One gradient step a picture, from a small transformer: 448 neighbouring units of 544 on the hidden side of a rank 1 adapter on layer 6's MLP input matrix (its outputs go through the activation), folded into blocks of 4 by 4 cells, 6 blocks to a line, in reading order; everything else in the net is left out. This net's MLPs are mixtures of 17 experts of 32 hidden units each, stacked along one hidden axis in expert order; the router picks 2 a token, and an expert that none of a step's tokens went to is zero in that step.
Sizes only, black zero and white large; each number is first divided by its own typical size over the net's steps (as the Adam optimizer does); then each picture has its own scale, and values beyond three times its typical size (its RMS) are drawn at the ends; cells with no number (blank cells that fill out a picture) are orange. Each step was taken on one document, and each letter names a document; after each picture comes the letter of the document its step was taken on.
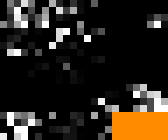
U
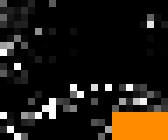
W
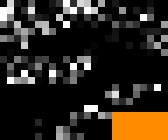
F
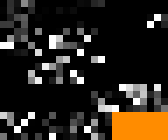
U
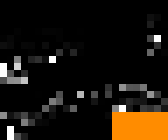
W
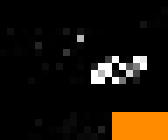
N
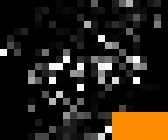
N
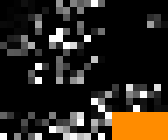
U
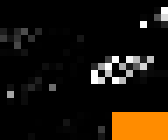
N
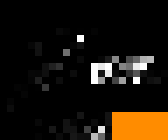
N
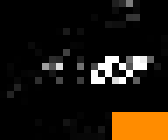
N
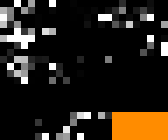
F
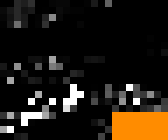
W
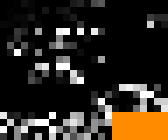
U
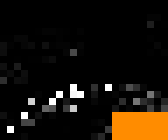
W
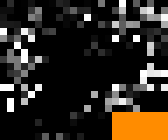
F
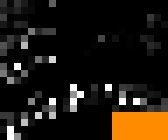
W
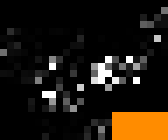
N
